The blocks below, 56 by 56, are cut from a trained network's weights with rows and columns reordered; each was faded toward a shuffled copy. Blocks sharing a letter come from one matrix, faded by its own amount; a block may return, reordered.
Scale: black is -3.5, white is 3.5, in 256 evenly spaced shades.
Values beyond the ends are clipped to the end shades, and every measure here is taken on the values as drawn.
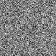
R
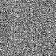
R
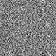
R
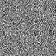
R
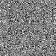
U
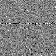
U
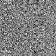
R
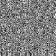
R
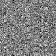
R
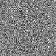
R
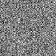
R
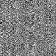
R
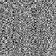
R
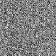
R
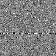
U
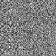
R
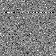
U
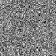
R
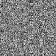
R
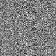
R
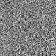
R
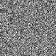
R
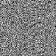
R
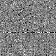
U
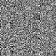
R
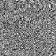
R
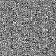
R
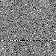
U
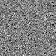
U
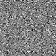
U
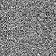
R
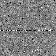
U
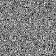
U
